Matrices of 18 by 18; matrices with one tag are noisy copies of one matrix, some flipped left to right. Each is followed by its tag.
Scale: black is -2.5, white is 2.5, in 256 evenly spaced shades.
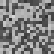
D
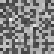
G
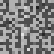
G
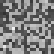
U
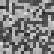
D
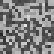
D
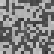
D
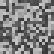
D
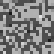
D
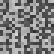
G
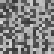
G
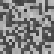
D
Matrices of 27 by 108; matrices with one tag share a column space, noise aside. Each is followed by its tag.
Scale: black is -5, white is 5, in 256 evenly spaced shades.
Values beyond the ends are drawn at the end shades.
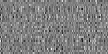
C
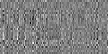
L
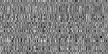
C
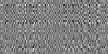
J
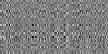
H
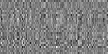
L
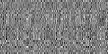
L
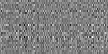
H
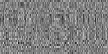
L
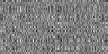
C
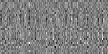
L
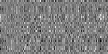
C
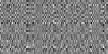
J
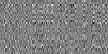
J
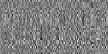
L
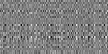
H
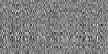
H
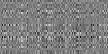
H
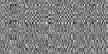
J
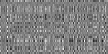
C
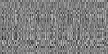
L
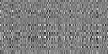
H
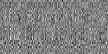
L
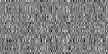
C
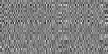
J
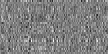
C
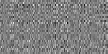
J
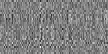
L
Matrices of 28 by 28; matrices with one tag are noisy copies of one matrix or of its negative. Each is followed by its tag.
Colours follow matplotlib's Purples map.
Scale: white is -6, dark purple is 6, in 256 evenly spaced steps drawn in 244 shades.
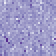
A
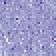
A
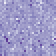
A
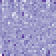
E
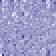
E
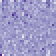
E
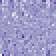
E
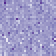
A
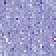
A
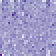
E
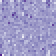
E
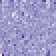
E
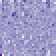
E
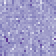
A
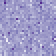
A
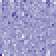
E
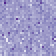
A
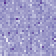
A
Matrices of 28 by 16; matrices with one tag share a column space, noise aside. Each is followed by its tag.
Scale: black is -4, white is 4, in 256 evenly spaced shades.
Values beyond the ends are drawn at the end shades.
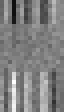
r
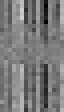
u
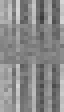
u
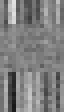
r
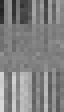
r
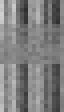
u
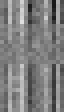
u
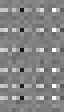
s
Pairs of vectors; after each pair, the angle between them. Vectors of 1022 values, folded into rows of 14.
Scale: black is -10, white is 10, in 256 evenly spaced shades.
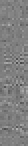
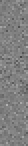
partly opposed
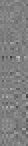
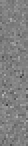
partly aligned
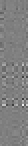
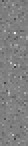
orthogonal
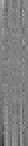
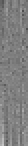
nearly opposite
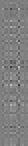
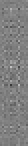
nearly opposite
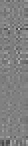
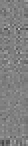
nearly parallel
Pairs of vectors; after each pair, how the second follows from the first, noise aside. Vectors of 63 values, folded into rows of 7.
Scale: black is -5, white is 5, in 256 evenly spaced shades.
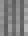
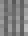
copied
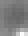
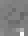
partly zeroed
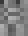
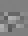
partly zeroed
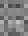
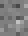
partly zeroed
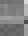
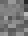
sign-scrambled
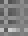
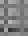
negated
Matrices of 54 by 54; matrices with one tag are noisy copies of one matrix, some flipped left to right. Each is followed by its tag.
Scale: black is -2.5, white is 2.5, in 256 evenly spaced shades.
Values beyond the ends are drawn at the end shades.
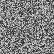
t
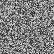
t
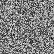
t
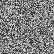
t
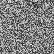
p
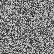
t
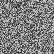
p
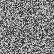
t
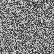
p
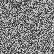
p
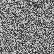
p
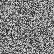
t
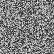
t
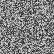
t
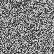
p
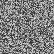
t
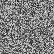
t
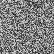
p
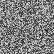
t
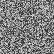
t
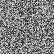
t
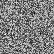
t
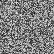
t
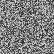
t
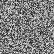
t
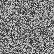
t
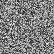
t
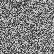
p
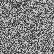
p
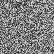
p
